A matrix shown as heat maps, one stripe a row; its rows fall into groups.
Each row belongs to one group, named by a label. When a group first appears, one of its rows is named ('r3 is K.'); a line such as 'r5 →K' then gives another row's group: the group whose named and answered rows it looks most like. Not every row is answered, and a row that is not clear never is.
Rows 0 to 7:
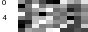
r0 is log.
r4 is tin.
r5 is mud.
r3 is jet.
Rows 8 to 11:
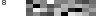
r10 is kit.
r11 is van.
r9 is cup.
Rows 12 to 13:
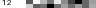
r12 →kit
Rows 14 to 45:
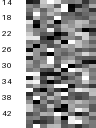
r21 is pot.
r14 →mud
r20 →cup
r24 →van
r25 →cup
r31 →van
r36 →log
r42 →tin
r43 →van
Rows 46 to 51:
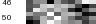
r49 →pot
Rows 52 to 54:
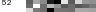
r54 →jet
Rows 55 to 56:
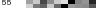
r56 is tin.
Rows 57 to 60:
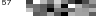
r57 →kit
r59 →jet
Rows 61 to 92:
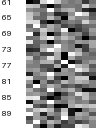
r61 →mud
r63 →pot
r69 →jet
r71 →jet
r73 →mud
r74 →van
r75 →tin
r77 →van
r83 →pot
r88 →kit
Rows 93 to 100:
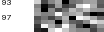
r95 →cup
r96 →pot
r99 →kit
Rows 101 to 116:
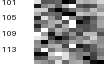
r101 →log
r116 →pot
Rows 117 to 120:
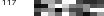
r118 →mud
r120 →kit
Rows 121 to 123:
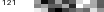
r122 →van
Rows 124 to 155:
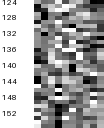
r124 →pot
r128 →cup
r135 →pot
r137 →log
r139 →mud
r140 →tin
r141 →van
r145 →jet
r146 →pot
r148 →mud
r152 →jet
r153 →kit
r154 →jet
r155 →jet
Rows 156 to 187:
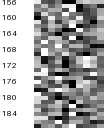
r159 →kit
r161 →jet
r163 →log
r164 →jet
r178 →mud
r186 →pot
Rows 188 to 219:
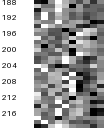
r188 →mud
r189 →tin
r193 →pot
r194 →kit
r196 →van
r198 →van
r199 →cup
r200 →tin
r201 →van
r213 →pot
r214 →kit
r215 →pot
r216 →pot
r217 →jet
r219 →mud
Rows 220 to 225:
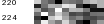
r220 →jet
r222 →pot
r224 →mud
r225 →kit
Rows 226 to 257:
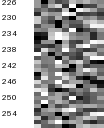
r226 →cup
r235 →mud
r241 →pot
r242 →tin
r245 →kit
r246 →pot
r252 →cup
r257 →log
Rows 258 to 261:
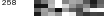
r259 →mud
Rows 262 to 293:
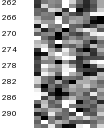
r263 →kit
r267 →pot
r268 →kit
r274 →kit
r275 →mud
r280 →kit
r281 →jet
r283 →cup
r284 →jet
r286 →jet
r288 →kit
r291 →cup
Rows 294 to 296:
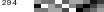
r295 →kit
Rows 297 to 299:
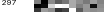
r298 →mud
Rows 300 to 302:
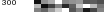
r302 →tin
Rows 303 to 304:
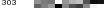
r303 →pot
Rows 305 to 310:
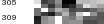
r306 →log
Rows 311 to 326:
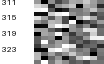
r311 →cup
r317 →mud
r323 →mud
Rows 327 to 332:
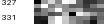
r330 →van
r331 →mud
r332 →mud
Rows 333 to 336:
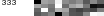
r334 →pot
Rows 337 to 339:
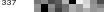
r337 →van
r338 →cup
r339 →cup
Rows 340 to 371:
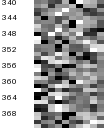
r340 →van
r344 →cup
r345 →van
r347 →pot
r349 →jet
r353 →tin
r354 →kit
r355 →mud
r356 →log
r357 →jet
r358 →cup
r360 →van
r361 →mud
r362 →log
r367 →mud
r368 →log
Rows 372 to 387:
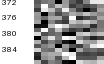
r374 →kit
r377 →cup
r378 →mud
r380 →log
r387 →log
